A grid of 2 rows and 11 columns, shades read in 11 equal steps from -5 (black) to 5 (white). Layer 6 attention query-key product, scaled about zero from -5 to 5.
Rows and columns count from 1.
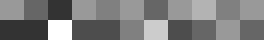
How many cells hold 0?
3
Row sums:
2 -5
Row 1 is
1 -1 -3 1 0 1 -1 1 2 0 1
